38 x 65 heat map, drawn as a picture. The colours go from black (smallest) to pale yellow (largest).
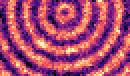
Overall the values sit about 50% of the way up the scale. No single row or column stands out from its neighbours. The texture is blotchy. Rings spread out from the top middle.
